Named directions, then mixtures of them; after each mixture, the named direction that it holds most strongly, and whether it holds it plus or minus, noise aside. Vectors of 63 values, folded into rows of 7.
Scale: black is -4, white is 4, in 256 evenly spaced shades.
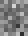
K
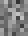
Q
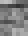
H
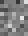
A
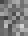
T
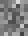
K, plus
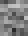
H, minus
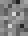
T, minus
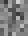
Q, minus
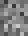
K, minus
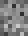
K, minus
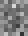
K, plus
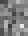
T, plus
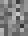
Q, plus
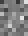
A, plus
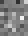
A, plus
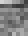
H, plus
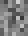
Q, minus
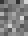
A, plus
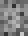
K, minus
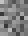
T, minus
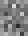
K, plus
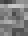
H, minus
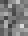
T, plus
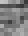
H, plus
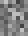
Q, plus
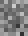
K, plus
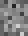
K, minus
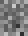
K, plus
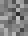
Q, minus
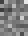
A, plus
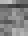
H, plus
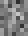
Q, plus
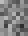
T, minus
